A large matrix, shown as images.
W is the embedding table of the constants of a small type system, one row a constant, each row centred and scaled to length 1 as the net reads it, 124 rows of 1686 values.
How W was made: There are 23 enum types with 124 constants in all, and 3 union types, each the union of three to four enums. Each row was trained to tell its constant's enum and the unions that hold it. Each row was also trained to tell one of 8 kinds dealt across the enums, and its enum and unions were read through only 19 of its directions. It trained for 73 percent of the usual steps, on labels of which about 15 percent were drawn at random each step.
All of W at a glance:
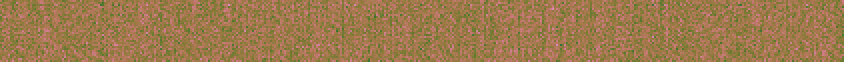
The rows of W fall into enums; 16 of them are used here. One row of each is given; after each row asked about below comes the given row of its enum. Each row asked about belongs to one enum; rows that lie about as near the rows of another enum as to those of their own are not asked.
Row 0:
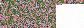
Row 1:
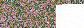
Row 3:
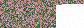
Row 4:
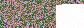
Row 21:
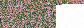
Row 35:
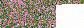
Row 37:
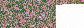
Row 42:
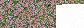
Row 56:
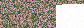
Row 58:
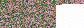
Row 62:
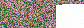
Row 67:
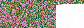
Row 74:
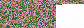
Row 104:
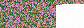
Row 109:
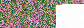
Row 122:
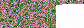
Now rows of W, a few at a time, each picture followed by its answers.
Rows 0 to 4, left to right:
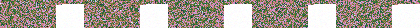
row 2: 21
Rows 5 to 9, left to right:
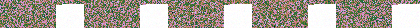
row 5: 42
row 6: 56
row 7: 21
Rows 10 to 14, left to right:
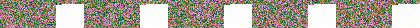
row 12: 62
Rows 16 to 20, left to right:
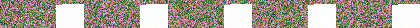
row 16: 0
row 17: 42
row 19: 21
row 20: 104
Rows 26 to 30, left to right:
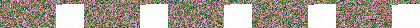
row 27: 37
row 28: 58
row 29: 42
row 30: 3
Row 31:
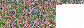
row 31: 58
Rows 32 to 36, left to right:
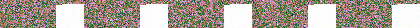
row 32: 74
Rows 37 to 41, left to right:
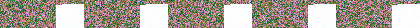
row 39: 56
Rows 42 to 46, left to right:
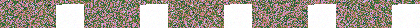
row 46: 109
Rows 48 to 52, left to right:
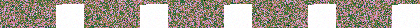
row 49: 74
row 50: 42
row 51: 21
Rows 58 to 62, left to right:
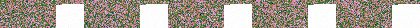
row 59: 62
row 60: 56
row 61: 104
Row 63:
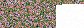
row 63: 3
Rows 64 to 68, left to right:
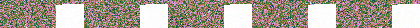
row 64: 58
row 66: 62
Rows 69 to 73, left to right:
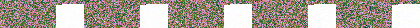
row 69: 109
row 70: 56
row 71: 109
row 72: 3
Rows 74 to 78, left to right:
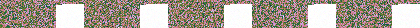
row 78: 109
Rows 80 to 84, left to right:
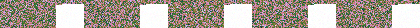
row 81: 3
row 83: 3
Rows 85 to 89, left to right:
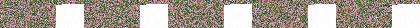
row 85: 21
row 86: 58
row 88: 56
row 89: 4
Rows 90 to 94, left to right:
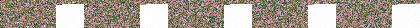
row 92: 62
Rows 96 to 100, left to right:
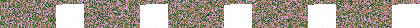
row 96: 56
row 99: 3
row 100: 58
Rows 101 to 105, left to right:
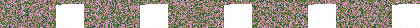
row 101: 62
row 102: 104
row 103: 104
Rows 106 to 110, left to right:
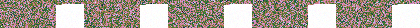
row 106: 21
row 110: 104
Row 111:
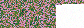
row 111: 37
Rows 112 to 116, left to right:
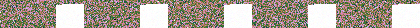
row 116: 67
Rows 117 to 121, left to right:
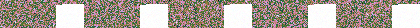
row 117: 109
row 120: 104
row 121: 62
